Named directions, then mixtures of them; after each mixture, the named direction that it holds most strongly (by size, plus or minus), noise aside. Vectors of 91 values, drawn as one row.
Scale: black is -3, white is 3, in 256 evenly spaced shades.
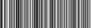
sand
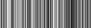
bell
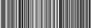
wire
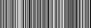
bell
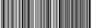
wire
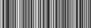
sand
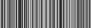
wire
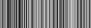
bell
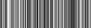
bell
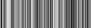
bell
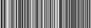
wire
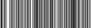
sand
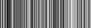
bell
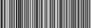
sand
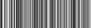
sand
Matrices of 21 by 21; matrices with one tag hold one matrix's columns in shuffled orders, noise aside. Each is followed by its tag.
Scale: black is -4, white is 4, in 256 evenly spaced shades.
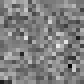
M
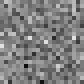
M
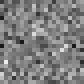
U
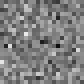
U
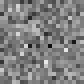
U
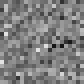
U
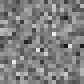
U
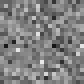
U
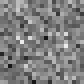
M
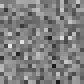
M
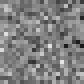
U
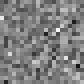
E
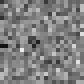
U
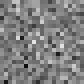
M
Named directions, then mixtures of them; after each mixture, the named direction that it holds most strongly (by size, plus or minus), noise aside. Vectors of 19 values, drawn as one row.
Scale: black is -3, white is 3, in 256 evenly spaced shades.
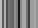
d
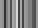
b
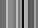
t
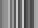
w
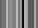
t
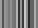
t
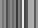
t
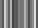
b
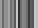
w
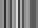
b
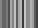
w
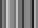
t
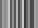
w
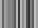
d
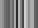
w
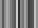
t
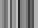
w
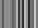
t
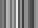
t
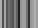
d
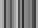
b
